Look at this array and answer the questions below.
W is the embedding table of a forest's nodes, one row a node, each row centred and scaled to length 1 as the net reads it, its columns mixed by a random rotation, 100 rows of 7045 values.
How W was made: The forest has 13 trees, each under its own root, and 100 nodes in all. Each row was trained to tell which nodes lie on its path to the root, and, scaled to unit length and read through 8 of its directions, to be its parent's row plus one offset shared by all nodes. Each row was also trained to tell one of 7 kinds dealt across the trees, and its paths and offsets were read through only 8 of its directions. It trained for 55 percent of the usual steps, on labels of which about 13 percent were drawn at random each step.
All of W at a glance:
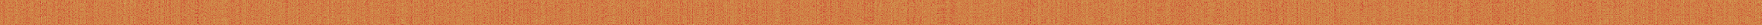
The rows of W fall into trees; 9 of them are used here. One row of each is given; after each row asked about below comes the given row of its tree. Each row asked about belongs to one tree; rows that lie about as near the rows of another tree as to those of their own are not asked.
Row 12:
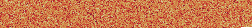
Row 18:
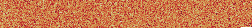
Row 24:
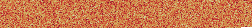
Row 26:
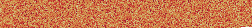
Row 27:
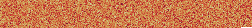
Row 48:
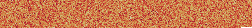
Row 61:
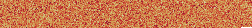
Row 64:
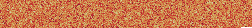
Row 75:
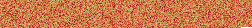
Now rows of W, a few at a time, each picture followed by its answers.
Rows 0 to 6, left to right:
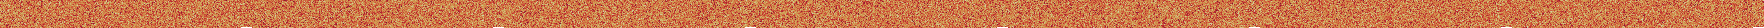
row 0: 18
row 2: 26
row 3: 24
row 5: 26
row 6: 24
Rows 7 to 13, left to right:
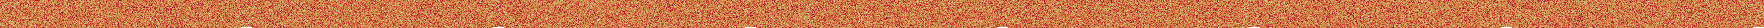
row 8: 26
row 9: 75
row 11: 26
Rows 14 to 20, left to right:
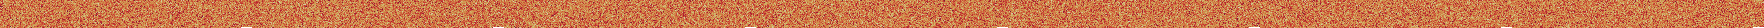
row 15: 64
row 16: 12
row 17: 27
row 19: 48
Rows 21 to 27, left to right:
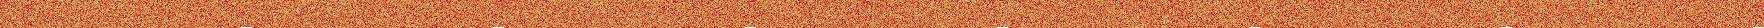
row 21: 48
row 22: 27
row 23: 27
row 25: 27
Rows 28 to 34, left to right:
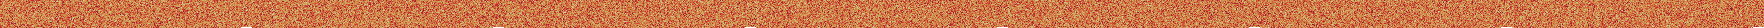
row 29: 27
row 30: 18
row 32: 26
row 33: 24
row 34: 64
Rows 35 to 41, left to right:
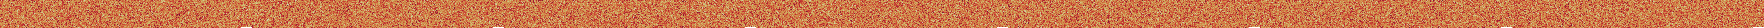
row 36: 18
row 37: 12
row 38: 24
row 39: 12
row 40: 12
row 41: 64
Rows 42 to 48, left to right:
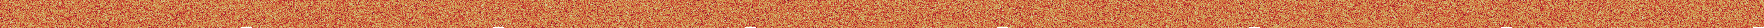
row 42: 12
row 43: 18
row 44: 26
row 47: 27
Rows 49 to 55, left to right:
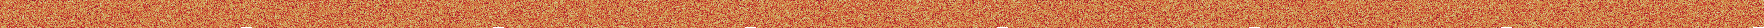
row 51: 75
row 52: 12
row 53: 12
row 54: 12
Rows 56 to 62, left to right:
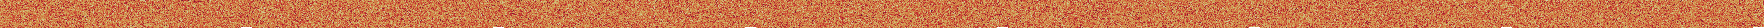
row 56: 27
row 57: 48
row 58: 75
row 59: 26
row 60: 18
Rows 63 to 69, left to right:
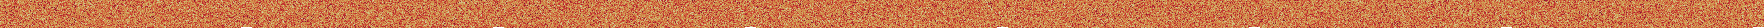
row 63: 27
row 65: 26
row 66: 26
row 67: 26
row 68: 12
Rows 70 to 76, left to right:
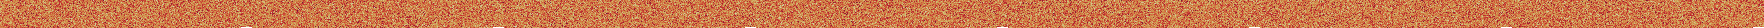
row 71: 61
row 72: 48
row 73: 26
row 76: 12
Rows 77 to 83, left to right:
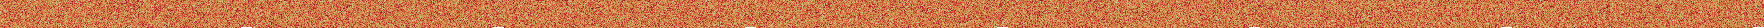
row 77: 27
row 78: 18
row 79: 18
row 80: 75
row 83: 18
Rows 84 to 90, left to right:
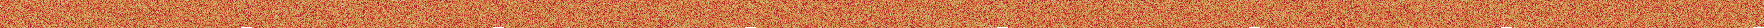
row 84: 48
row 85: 27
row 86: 61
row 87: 61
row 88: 18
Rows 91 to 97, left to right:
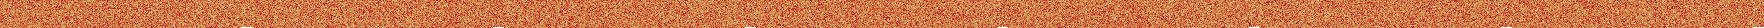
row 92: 27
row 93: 18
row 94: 18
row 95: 12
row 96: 75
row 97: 75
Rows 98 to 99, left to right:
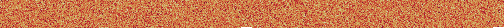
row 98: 48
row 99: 24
